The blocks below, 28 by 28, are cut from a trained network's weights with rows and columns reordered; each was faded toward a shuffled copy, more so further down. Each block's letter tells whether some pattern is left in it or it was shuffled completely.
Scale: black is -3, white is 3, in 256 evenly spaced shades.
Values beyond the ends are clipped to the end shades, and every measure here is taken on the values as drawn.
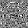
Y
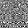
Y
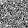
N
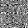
Y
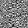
Y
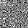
Y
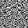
Y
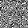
Y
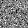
N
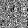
Y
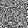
Y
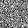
N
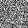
N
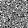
N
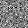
Y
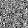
Y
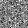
N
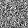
Y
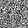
Y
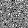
N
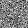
N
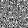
Y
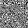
Y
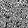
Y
